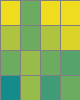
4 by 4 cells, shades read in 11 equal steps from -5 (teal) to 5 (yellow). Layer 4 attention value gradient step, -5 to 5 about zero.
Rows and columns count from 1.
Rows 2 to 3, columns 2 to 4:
-1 2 4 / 1 -1 -2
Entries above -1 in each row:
3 3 1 1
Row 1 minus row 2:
3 0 3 1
